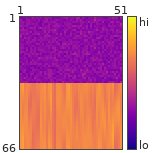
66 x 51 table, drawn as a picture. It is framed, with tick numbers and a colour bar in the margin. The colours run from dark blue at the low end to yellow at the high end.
The table splits into 2 rows of 1 panel. Panel 1,1: low, fine-grained, faint in contrast. Panel 2,1: high, streaked downward, faint in contrast.
